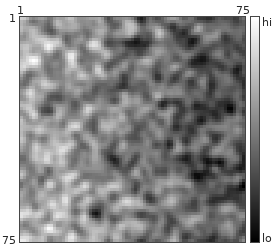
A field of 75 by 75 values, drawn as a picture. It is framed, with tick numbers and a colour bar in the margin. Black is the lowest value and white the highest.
No row or column stands out. No lone cell stands out from its neighbours. Overall the values sit about 50% of the way up the scale. No regular stripes run through it. The texture is blotchy. The histogram is bell-shaped. There is an overall slope up to the left.
